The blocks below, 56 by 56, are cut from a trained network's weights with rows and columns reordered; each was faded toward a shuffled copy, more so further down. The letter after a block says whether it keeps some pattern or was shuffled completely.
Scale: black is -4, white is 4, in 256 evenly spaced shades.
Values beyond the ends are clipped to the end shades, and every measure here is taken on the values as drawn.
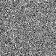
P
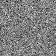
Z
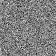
Z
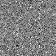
P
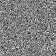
Z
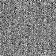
P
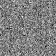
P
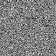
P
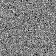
Z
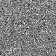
Z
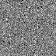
P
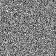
Z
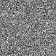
P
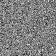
Z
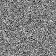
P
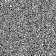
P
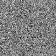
P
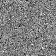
Z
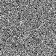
Z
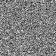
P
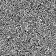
Z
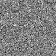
P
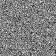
Z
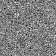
P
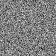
Z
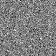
Z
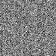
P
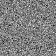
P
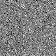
P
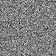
Z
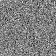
Z
